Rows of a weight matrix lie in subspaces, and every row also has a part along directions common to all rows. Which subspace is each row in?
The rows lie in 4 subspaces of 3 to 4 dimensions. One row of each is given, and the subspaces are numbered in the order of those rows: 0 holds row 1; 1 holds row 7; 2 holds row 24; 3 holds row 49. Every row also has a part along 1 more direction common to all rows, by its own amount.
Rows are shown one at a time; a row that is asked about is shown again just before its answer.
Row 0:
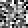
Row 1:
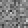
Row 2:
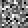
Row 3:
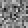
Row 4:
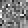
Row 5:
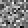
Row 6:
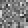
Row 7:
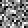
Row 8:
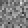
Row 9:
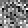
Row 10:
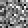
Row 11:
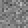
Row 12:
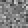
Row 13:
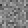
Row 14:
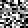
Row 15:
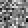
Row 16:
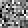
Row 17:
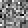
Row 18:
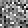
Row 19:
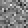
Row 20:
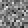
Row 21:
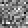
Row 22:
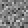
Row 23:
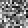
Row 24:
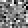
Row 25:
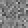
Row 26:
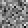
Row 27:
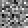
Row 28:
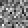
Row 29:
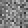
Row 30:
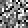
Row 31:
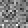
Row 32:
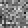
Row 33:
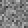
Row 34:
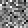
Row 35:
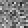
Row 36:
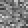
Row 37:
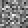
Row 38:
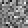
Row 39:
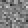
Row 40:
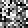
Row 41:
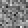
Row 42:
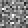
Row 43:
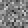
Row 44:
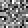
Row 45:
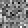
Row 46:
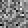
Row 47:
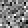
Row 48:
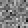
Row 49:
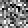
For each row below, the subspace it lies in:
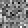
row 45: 3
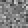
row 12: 2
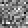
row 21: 1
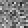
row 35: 0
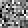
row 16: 0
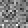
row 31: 0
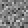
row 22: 1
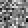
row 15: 0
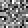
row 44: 3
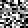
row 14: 2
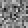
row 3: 3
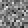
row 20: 1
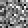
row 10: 3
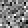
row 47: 1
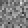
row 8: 0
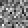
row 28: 0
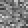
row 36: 2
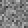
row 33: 1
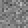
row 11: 3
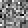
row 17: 0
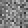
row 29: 1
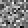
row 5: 1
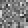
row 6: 0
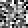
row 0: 2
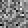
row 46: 0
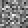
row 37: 2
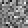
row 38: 1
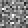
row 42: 2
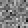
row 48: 0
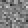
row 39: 2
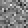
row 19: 3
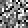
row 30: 3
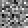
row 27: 2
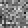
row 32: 1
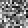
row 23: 0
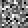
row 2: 2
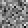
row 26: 3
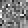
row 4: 0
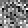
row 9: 3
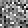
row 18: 3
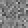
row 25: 3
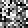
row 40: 3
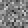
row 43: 1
